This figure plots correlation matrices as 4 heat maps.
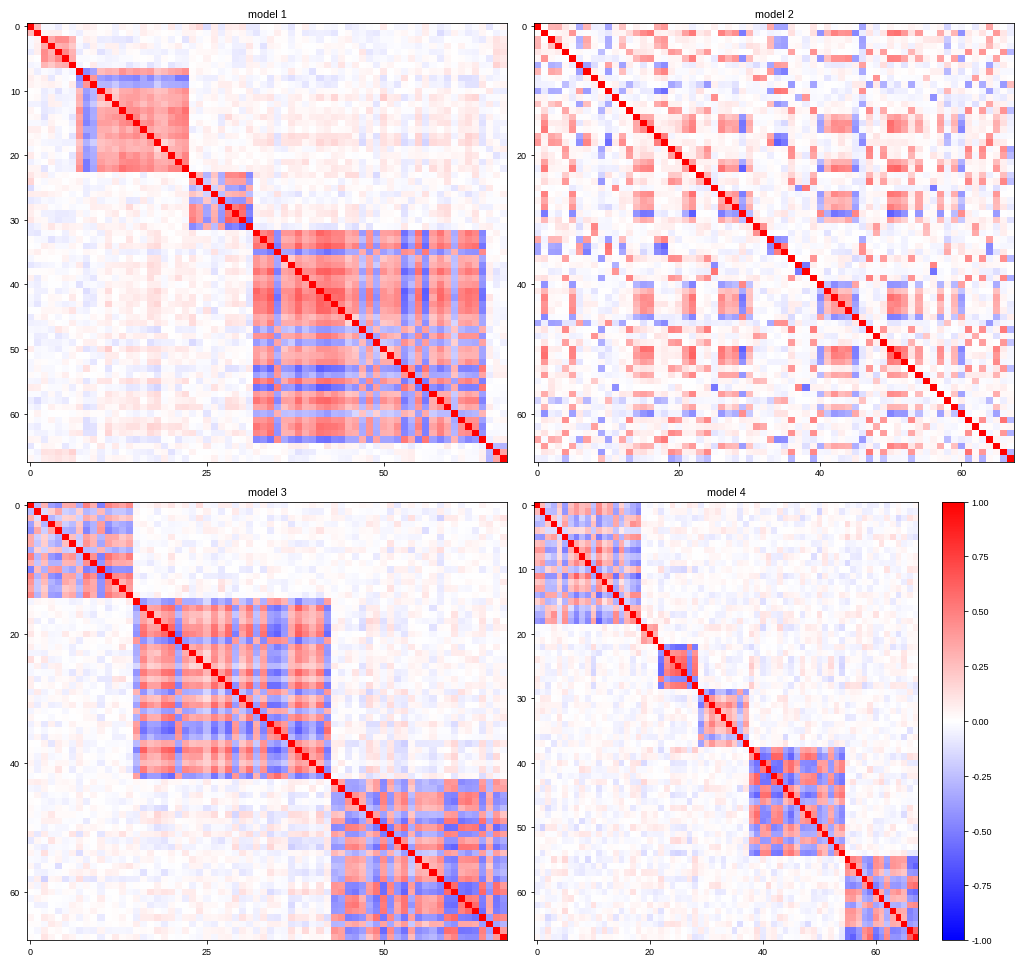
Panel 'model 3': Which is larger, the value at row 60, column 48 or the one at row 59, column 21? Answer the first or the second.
the first
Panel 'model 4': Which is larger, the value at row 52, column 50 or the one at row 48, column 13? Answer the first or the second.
the second
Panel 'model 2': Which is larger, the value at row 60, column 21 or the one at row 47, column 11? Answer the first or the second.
the second
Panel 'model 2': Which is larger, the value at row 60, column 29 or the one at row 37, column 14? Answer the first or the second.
the first
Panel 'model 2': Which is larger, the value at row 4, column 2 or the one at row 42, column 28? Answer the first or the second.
the second
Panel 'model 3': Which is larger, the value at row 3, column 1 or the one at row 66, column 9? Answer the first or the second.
the first
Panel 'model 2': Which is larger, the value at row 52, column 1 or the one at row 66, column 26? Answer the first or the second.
the first
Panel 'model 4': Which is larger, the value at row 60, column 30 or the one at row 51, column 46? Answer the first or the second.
the second
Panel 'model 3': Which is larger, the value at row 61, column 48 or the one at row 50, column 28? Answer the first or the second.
the second
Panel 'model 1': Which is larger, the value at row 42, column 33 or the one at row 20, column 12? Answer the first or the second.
the first
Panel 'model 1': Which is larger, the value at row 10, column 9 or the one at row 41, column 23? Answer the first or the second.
the second
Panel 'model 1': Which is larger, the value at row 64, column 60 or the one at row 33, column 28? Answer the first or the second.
the first
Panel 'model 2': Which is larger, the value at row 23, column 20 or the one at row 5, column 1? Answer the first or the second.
the second
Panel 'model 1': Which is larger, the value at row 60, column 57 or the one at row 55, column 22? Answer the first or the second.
the second
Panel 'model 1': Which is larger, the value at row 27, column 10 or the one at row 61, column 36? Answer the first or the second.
the second
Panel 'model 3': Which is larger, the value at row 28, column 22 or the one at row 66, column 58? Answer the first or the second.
the first
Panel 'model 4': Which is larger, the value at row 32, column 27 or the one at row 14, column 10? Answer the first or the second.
the second
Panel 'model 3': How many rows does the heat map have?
68
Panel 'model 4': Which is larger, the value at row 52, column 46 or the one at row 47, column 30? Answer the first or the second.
the second
